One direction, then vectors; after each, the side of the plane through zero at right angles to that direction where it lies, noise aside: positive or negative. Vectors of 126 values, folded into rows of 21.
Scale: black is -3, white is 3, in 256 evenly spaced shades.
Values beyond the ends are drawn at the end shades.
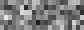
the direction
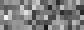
positive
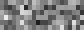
positive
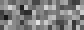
negative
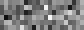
negative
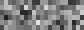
negative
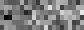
negative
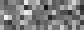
positive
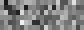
positive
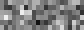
positive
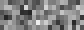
negative
